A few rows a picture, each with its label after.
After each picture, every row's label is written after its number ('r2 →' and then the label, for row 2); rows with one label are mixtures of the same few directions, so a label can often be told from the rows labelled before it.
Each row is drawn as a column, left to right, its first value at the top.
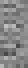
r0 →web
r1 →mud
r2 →mud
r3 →mud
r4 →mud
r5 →mud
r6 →web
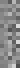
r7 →mud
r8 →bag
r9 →mud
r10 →web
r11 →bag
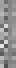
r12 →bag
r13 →bag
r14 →web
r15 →bag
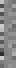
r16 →mud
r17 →mud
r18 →mud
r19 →mud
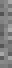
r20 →bag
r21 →mud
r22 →mud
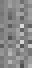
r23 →bag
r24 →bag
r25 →web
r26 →web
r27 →bag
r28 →bag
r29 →bag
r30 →bag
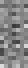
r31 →web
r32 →mud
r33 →bag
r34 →bag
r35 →bag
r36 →mud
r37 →mud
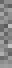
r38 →mud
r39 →bag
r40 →mud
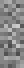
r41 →mud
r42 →mud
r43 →mud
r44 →bag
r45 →mud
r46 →bag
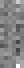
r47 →mud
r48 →bag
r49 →mud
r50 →mud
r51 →web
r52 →web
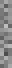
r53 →web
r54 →mud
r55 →bag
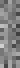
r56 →mud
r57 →web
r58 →web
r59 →bag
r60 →bag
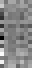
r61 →web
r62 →mud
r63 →web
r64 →web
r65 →web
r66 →web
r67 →mud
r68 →bag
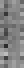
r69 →web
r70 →bag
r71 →bag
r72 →web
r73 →web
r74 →mud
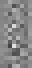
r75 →web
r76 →bag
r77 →mud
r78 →mud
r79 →web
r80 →mud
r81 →bag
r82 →bag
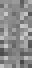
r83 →web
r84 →bag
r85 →web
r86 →mud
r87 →web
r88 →web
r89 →bag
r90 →mud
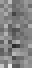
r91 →web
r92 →bag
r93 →web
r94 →bag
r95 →bag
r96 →bag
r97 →web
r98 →mud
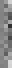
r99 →bag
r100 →mud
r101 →web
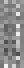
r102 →bag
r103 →web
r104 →bag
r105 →web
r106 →bag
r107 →web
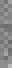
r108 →bag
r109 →mud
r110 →web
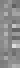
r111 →web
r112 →bag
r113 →web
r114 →mud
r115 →mud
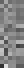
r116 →web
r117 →web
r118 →mud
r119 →mud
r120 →bag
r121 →bag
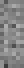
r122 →bag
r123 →web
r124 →mud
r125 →mud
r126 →bag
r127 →bag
